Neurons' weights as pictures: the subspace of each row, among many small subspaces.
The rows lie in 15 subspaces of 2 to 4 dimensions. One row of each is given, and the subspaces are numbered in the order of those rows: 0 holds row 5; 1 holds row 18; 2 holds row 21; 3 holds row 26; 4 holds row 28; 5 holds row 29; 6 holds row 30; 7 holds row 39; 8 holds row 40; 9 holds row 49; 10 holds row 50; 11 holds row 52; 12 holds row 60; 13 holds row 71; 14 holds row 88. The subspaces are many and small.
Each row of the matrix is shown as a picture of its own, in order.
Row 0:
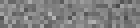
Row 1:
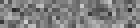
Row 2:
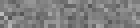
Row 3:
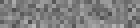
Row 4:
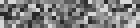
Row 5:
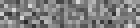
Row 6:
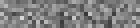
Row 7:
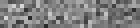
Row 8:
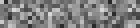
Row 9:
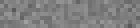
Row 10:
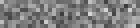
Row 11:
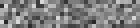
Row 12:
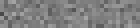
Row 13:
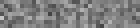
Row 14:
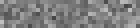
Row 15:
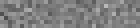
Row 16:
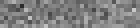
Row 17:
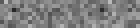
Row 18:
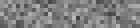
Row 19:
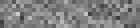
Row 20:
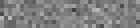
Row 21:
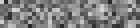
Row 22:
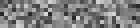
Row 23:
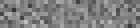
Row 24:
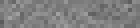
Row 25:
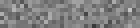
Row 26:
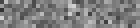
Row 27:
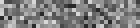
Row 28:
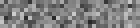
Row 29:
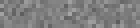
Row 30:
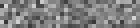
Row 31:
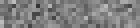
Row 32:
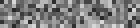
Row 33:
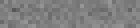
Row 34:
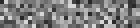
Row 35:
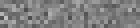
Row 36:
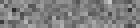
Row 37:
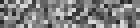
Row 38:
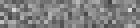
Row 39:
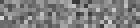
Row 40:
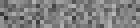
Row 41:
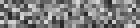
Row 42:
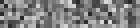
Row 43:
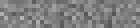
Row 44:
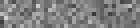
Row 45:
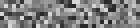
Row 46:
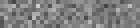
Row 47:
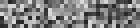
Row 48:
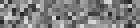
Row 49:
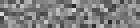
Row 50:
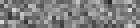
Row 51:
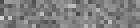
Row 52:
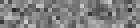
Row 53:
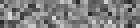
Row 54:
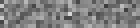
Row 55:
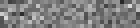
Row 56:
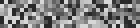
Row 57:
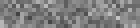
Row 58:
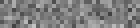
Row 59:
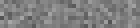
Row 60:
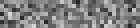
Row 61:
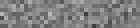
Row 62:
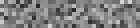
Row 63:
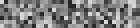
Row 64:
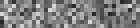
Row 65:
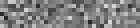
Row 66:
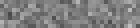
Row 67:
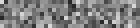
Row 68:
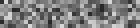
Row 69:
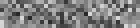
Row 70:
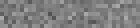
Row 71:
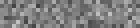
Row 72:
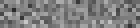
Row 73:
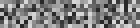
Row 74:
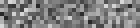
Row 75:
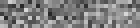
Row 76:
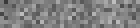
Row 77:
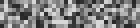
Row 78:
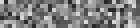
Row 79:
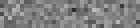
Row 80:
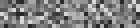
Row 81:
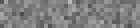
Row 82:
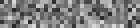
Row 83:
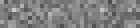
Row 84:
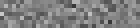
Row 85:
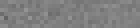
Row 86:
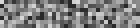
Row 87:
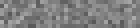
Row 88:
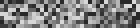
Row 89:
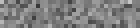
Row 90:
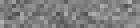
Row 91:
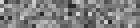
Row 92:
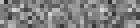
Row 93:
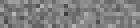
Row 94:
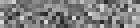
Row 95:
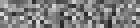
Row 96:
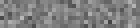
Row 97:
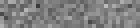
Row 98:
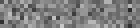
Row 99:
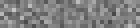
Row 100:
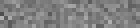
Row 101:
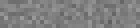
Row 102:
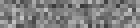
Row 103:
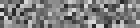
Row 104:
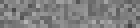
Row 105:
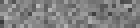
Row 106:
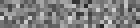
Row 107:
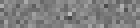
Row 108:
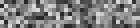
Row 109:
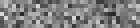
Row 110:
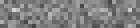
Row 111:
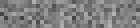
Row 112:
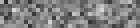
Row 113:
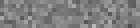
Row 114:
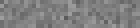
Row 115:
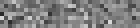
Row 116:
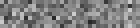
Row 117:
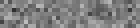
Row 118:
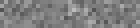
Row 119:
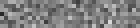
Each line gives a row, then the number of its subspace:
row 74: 12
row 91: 3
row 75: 11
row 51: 3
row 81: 5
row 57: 1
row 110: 11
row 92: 2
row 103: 5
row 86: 7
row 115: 6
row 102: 4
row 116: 4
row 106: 7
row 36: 10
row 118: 3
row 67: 5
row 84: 9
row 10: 14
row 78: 6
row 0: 4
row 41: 10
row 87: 6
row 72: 0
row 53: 12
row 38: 10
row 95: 8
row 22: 1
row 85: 10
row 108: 7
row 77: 7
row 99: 0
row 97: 12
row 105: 8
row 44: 8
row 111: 8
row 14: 14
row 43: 8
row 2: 5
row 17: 2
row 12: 6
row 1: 11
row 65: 12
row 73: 7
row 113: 6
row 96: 6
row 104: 0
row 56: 4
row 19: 1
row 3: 13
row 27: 3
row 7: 13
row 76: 1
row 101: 14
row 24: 1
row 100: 5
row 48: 10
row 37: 9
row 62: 9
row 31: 14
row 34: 5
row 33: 11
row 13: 7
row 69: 1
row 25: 4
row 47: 11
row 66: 12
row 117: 11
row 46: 14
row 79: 3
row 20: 3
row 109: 1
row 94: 1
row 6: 8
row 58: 13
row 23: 0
